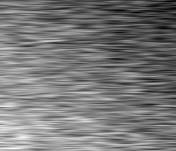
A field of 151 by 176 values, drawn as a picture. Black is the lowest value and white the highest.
The histogram is bell-shaped. The field climbs toward the bottom left. The bottom left is the ninth with the highest average. Neither half mirrors the other. Streaks run across, left to right. The top right is the ninth with the lowest average.
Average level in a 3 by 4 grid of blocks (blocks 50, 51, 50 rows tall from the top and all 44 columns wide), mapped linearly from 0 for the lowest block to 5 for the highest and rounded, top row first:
3210 | 4321 | 5432
